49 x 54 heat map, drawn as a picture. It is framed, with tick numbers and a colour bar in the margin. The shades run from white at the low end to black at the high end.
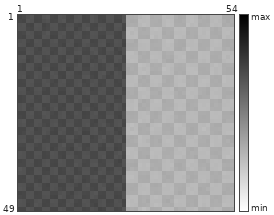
The table splits into one row of 2 panels. Panel 1,1: high, checkered, faint in contrast. Panel 1,2: low, checkered, faint in contrast.
